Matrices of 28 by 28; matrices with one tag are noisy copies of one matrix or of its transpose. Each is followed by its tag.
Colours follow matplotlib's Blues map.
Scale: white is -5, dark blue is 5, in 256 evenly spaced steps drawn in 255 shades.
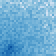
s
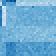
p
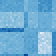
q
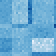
q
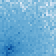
s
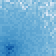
s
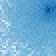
s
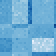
q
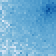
s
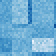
q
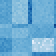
q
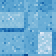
q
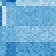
p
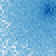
s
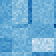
q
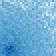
s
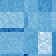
q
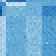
p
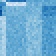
p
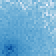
s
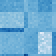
q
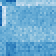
p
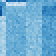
p
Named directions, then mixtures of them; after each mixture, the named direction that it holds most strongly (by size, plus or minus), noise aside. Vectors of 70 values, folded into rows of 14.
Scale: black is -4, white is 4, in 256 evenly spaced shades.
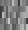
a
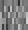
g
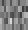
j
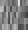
a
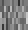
g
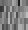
a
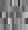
a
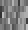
a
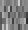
g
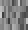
a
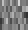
j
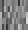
g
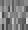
g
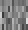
g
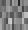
j
